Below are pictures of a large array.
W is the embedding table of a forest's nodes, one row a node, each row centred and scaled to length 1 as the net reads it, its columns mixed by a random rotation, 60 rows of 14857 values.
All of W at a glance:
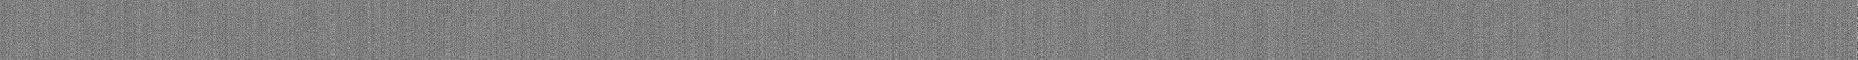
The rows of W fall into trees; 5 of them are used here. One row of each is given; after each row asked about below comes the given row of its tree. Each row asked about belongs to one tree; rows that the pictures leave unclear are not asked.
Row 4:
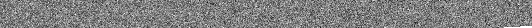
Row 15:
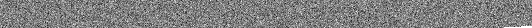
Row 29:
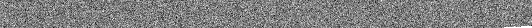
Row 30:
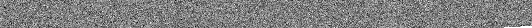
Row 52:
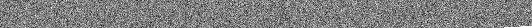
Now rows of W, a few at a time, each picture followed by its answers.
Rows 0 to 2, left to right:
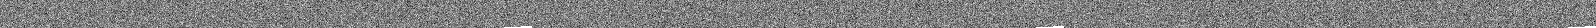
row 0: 52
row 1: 15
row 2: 52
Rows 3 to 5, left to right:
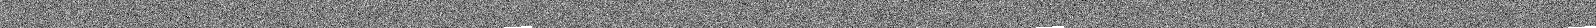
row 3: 15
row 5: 4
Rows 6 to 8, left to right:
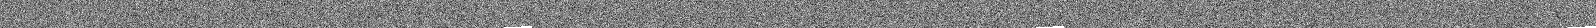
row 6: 15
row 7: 52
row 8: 15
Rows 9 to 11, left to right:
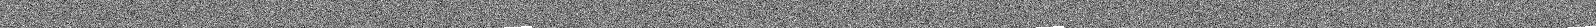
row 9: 29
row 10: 15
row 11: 15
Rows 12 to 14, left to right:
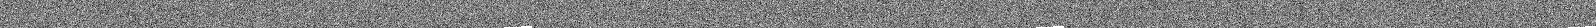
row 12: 15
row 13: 15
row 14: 29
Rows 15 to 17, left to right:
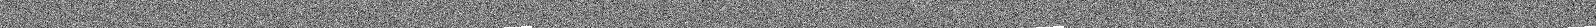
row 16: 29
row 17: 4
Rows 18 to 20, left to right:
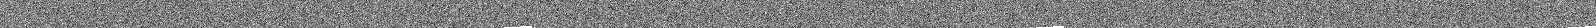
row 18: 52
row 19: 29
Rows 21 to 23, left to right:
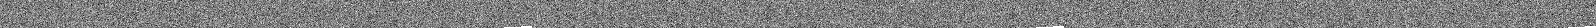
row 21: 15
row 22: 29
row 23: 52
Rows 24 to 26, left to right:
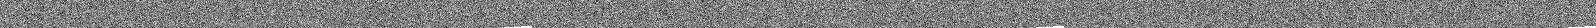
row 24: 29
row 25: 29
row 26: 52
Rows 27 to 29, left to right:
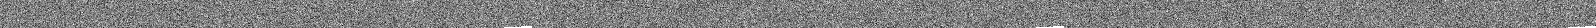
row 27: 15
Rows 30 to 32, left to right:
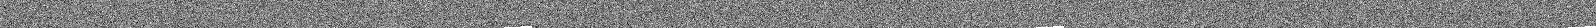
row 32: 52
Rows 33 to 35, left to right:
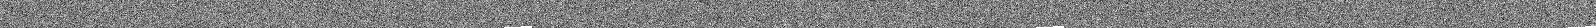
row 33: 30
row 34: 52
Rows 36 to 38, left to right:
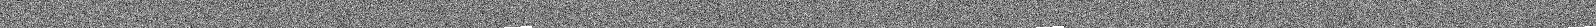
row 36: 4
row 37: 52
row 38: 52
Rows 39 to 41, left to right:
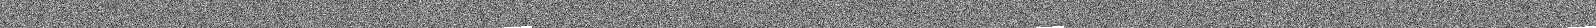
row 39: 29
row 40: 30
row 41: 15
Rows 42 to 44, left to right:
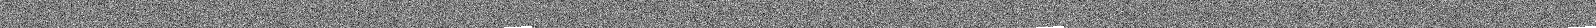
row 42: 15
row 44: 29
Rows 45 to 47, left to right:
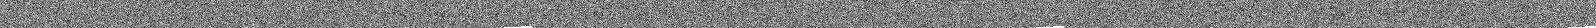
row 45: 52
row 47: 15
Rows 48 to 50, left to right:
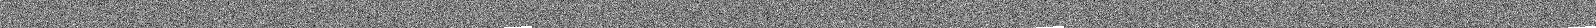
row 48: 15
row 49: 29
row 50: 29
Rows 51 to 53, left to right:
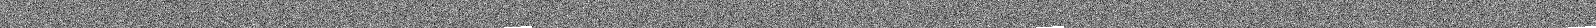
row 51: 52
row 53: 29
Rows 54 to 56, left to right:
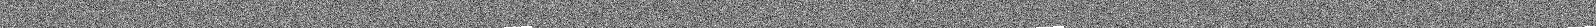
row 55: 29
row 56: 52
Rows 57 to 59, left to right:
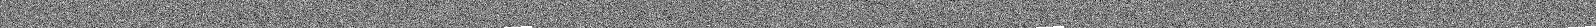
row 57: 52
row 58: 29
